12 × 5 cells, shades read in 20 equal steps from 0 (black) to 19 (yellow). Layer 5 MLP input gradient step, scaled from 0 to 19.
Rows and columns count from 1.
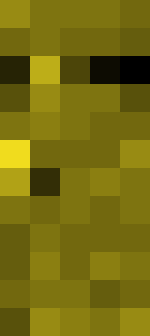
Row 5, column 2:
11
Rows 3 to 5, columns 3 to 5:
6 1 0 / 10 10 7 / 10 9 9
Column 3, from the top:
10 9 6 10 10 9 10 10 9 9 10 11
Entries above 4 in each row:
5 5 2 5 5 5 4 5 5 5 5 5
